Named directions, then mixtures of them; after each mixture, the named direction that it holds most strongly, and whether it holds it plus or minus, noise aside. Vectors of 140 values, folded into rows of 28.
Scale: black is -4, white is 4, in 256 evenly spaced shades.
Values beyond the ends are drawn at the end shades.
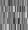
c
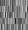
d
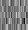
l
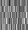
l, minus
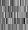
l, plus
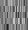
c, minus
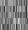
c, minus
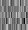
l, plus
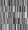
c, plus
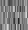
c, plus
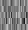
l, plus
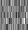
l, minus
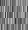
d, plus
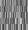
d, minus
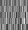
l, minus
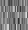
c, plus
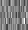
l, minus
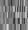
c, plus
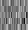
l, plus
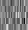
l, plus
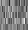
l, minus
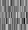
l, plus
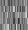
c, plus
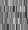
c, minus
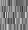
d, minus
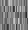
c, minus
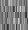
c, minus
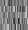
c, plus
